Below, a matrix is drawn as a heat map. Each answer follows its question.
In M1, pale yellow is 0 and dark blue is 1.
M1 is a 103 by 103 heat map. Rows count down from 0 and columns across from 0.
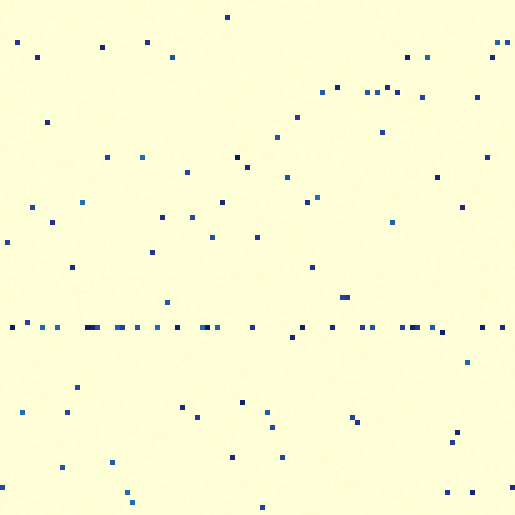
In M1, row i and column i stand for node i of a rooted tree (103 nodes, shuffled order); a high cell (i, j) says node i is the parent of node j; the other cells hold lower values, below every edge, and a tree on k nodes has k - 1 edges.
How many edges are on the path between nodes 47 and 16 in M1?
4
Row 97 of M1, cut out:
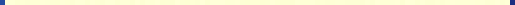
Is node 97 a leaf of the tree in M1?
no
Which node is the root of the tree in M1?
65
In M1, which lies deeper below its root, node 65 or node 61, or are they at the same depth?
node 61
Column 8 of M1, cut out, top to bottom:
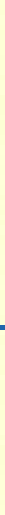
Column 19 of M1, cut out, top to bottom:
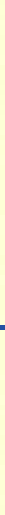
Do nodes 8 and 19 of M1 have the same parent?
yes
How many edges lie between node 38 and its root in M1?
2
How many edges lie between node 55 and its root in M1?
2
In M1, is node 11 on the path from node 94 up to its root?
yes
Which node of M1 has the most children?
65
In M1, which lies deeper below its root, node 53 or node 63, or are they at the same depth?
node 63
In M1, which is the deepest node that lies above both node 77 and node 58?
17
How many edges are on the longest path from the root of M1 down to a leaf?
3
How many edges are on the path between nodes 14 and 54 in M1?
6
